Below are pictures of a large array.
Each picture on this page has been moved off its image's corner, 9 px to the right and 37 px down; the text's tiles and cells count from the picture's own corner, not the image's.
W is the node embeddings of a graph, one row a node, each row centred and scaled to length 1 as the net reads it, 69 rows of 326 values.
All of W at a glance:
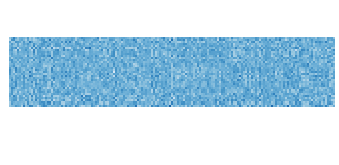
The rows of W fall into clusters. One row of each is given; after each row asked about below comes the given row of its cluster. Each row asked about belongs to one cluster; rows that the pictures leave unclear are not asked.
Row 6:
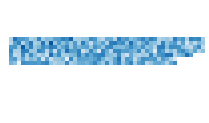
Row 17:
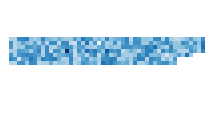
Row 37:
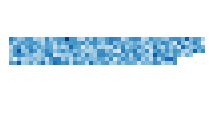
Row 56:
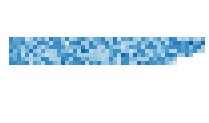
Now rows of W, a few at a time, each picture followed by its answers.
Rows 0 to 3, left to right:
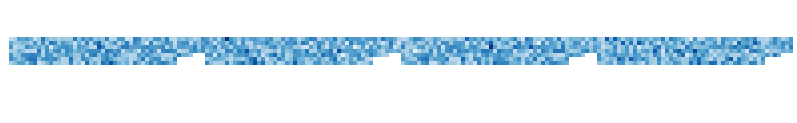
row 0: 17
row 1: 37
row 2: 17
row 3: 17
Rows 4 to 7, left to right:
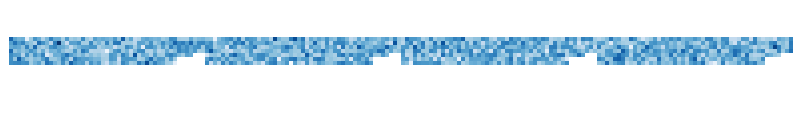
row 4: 56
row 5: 56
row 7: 17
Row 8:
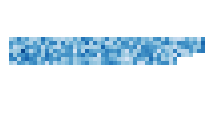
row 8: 17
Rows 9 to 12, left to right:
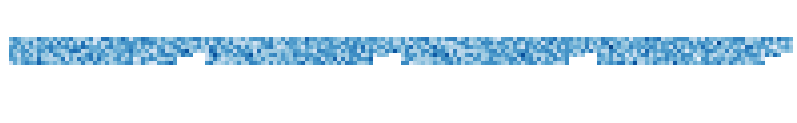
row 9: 6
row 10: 37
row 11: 37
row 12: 6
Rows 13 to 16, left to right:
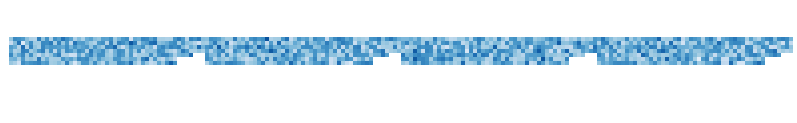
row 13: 6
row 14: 6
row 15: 17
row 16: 6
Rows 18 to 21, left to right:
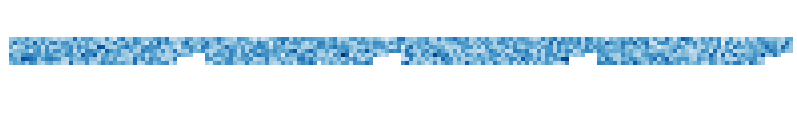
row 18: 17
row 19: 17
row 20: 37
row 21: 56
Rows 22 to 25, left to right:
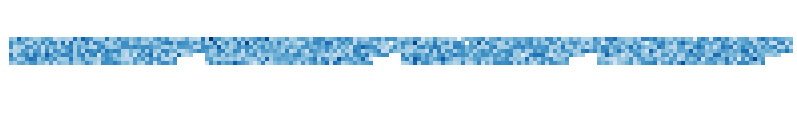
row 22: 17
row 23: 6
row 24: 17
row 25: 37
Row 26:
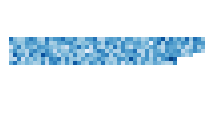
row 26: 37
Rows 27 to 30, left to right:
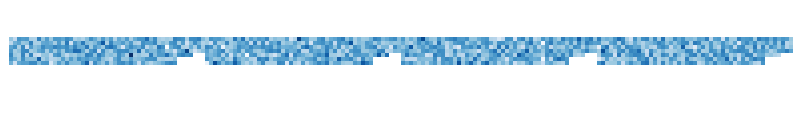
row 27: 6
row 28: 6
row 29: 37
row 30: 37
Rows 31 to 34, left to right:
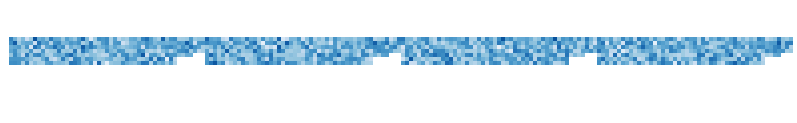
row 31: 56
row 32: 56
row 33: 37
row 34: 56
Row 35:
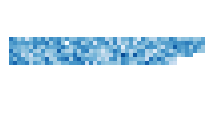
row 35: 56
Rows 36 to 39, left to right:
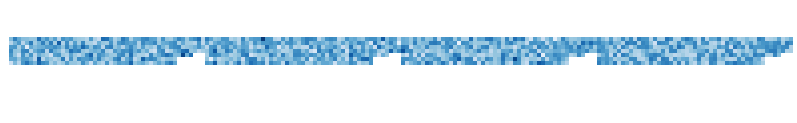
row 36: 6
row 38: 56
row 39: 56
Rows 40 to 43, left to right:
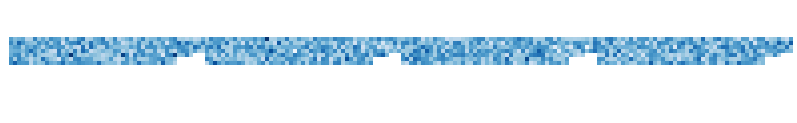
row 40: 56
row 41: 6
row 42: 17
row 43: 56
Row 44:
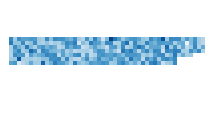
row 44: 37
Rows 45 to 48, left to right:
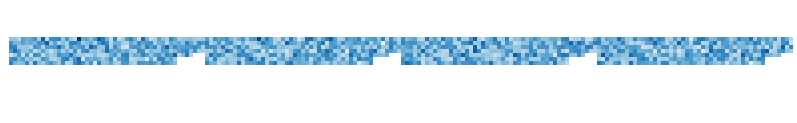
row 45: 56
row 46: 37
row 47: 56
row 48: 37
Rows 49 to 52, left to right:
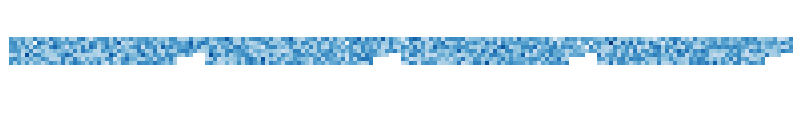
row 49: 56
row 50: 37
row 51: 6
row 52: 17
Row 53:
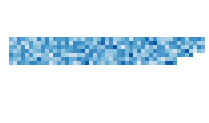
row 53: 6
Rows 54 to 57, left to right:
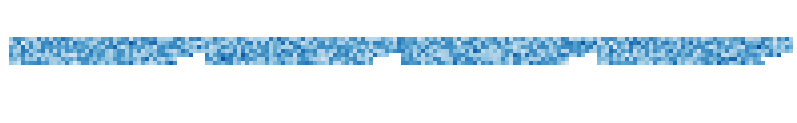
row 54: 6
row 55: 17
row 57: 6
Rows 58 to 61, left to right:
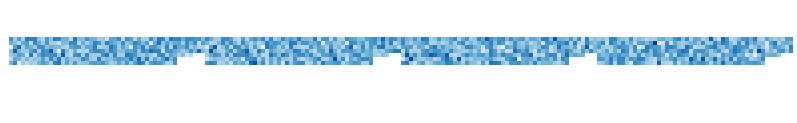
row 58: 37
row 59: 37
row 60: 37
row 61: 17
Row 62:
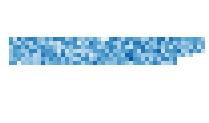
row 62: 37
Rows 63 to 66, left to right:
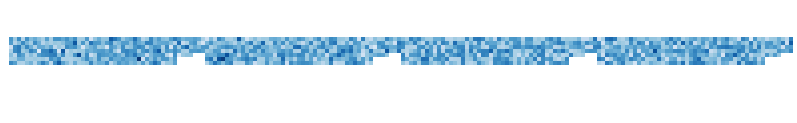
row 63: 37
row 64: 17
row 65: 17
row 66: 17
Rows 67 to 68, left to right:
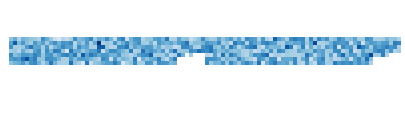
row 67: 17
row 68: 56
